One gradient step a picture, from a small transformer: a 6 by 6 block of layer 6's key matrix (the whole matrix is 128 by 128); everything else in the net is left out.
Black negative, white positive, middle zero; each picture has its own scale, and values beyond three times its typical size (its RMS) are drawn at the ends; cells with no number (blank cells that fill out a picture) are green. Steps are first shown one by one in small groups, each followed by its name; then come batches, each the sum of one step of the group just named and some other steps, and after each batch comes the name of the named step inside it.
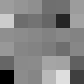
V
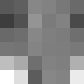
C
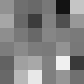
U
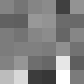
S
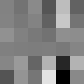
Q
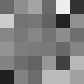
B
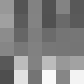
B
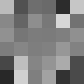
Q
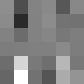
S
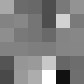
Q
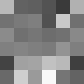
S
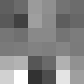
S
